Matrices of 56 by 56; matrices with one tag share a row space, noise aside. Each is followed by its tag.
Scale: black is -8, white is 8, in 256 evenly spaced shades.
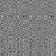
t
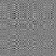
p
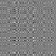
p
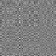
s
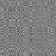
t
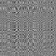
p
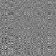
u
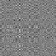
s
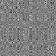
t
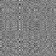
s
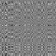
u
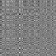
s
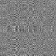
p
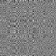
p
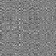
s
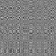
t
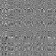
u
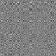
t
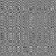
t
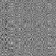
u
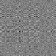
s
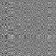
u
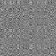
t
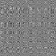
t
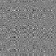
p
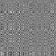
t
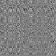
t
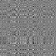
p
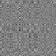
s
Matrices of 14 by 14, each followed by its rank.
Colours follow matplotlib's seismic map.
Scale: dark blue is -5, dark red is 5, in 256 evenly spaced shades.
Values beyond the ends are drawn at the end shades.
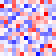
full rank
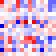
three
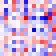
three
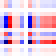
one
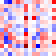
three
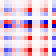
one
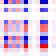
one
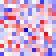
full rank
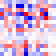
three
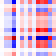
one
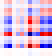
one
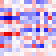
three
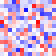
full rank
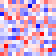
full rank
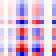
one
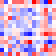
three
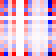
one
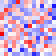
full rank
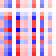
one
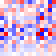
three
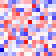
full rank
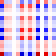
one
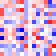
three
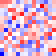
full rank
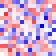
full rank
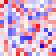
full rank
